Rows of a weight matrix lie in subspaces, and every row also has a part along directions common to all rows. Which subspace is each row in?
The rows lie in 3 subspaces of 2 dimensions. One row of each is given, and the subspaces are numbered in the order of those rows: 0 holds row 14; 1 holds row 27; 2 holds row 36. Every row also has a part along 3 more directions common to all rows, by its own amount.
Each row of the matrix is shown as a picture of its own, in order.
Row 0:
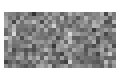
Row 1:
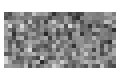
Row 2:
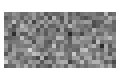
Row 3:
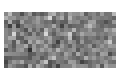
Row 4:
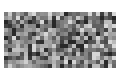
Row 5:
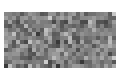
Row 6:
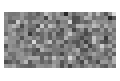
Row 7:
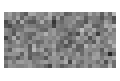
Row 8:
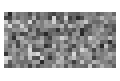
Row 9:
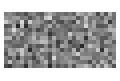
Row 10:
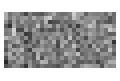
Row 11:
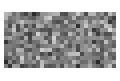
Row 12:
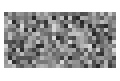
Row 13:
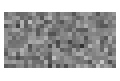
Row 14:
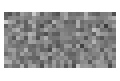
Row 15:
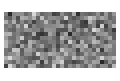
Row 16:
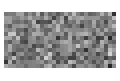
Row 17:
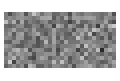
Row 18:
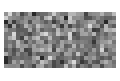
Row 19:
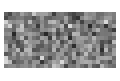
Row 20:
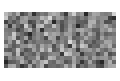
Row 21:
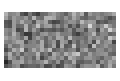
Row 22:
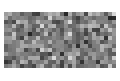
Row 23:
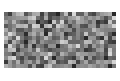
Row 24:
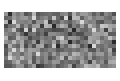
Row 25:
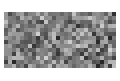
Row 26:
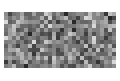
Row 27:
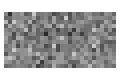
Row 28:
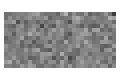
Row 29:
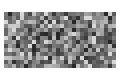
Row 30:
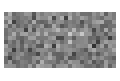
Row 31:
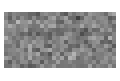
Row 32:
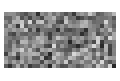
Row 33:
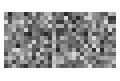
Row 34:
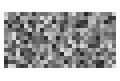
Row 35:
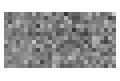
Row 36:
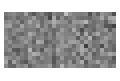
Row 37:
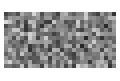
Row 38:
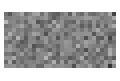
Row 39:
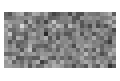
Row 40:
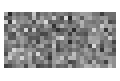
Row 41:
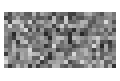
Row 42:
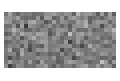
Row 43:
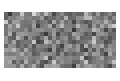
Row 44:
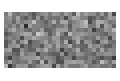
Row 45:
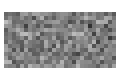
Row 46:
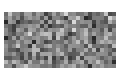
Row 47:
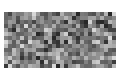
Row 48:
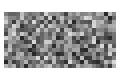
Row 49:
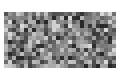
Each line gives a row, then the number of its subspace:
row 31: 2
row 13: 0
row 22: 2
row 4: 2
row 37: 0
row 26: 2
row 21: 1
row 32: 0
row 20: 0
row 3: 0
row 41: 0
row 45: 1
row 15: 0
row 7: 2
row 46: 2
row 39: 1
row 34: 0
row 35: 2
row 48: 2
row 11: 0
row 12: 1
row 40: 1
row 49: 1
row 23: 1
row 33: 2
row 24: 1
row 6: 2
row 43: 2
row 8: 2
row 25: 0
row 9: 0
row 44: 0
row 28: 2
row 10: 1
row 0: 2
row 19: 1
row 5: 0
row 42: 0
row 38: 1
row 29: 2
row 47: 0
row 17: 2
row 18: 1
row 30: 1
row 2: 2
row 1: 1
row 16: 1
